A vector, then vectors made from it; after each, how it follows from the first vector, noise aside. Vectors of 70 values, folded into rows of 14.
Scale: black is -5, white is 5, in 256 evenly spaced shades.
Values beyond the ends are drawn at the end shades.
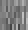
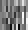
scaled up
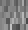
sign-scrambled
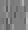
partly zeroed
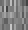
wrapped around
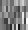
scaled up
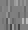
partly zeroed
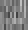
wrapped around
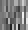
scaled up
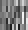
scaled up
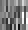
scaled up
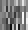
scaled up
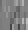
partly zeroed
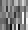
scaled up
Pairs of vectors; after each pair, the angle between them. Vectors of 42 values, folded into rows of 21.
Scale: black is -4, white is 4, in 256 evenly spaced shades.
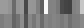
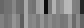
nearly opposite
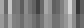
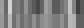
nearly parallel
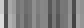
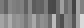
partly aligned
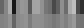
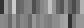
partly opposed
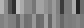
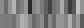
partly opposed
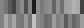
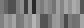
nearly parallel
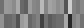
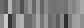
orthogonal
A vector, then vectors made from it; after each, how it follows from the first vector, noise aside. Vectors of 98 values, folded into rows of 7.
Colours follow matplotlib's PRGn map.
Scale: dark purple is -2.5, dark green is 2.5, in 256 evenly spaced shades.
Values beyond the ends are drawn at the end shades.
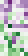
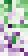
negated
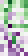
negated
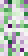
sign-scrambled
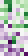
negated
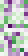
sign-scrambled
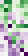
negated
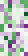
sign-scrambled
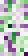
sign-scrambled
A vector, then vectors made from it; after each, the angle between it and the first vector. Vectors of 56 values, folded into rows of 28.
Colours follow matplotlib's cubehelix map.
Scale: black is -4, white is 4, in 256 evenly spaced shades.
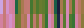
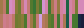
orthogonal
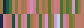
partly opposed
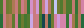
partly opposed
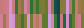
nearly parallel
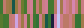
partly opposed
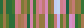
nearly opposite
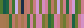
partly opposed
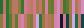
partly opposed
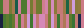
orthogonal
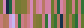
orthogonal
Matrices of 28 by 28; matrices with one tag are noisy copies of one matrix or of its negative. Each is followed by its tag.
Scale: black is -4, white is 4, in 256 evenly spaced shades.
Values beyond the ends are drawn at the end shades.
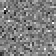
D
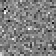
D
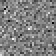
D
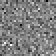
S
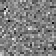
D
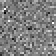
D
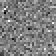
D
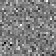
S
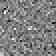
D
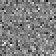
S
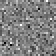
S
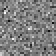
D
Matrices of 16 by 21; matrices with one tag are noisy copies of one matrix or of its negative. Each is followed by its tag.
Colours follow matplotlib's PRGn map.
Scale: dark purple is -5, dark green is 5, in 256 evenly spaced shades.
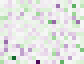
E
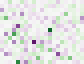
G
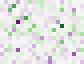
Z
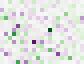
G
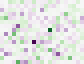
G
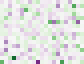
E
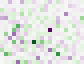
G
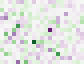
G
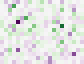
Z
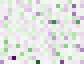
E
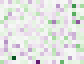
E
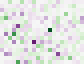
G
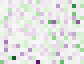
E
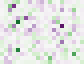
Z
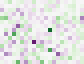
G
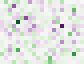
Z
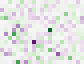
G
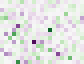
G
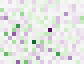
G
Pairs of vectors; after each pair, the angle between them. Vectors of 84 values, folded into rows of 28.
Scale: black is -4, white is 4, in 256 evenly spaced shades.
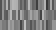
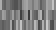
partly opposed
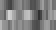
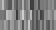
partly aligned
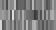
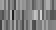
nearly opposite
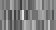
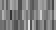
partly aligned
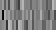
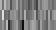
partly opposed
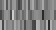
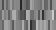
partly aligned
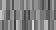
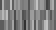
partly aligned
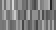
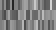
nearly opposite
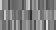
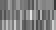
partly opposed
